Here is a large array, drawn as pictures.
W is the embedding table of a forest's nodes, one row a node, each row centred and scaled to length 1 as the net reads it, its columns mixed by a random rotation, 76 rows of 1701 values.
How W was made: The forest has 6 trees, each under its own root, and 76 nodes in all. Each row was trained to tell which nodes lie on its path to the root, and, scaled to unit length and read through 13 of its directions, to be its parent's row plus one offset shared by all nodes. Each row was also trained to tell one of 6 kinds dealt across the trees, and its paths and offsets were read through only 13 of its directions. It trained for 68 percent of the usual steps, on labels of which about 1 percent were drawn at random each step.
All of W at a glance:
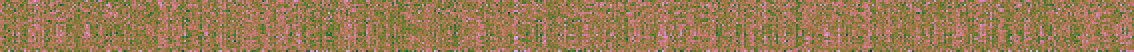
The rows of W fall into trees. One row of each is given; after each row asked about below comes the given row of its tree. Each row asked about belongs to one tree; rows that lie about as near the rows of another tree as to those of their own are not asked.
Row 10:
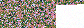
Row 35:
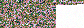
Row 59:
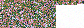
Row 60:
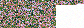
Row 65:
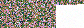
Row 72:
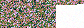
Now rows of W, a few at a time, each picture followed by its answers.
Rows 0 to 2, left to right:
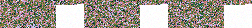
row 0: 10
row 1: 60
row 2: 59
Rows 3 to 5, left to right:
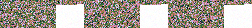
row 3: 60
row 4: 10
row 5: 60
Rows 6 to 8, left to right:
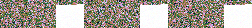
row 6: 72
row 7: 60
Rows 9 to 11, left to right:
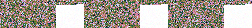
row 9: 10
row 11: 60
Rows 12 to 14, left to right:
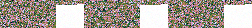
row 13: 72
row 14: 72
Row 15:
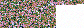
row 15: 59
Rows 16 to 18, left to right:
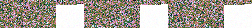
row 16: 72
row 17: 59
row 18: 10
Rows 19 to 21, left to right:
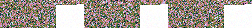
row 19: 72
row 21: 72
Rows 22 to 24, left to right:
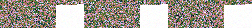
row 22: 35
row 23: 60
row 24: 10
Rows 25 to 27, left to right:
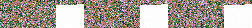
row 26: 35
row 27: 59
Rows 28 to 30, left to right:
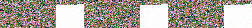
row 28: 59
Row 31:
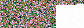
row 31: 59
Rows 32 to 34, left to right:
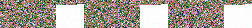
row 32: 10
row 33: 72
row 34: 10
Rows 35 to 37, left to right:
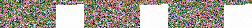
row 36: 59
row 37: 60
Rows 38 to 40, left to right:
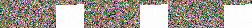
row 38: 59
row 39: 35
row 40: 59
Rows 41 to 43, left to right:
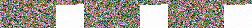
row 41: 59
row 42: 65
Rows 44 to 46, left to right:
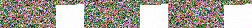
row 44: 60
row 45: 60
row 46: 60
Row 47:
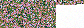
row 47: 72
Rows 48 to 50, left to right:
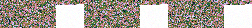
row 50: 72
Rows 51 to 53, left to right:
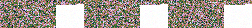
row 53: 60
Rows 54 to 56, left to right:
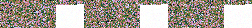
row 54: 59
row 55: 65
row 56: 59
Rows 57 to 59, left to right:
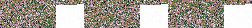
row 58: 10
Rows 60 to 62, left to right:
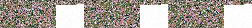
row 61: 65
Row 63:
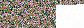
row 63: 60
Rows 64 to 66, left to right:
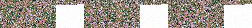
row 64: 59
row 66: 59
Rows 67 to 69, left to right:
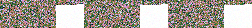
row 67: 35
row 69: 60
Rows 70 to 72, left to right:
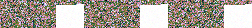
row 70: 60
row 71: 72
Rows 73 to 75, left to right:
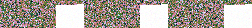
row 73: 35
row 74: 10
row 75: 10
